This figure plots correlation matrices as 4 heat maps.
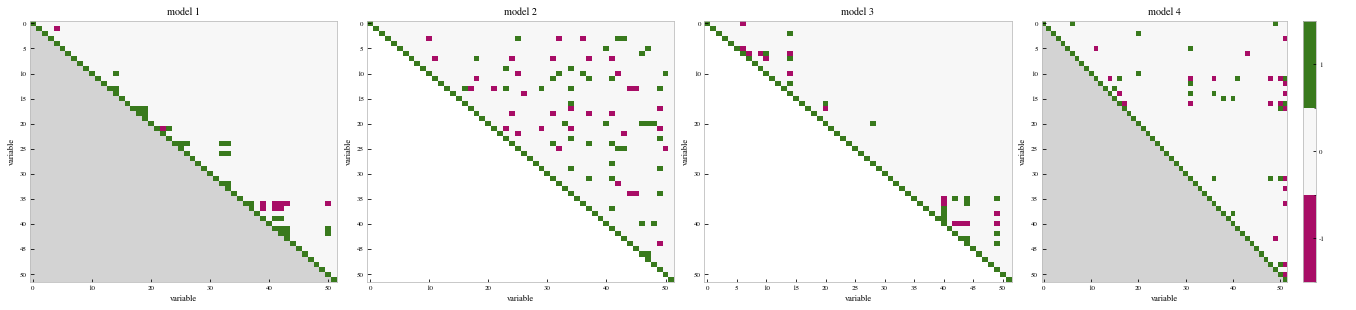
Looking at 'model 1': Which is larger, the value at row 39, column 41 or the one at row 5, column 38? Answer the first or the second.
the first
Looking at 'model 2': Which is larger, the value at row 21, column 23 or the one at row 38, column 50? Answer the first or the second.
the second
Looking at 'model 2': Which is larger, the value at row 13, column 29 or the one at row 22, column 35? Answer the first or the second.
the first
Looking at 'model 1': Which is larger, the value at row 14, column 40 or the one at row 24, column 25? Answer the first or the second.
the second
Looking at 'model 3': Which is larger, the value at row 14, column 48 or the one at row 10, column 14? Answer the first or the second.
the first
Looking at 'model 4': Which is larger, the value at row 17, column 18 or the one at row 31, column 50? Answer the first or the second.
the second
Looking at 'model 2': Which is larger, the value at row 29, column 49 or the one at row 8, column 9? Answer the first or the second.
the first
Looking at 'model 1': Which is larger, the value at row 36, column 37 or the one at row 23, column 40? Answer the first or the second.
the first
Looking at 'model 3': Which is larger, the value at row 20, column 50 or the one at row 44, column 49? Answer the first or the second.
the second
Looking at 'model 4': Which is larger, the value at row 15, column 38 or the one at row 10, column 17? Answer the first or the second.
the first
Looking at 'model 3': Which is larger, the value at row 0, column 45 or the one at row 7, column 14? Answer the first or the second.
the second
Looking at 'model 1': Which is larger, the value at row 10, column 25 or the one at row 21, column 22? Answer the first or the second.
the first
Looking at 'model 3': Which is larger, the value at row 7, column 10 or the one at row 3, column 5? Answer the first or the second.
the second
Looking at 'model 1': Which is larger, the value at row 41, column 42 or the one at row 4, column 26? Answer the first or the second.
the first
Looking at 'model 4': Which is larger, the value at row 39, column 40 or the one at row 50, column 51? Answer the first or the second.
the first
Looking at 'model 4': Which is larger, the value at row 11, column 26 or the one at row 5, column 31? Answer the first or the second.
the second
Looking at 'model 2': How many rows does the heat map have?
52
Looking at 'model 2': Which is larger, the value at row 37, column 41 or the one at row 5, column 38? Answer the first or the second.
the first
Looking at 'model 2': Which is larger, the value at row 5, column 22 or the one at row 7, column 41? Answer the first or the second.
the first
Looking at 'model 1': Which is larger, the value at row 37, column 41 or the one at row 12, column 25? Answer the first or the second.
the second
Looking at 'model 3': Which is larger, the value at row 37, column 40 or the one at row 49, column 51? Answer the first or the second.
the first
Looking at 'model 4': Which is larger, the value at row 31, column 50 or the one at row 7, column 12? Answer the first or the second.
the first
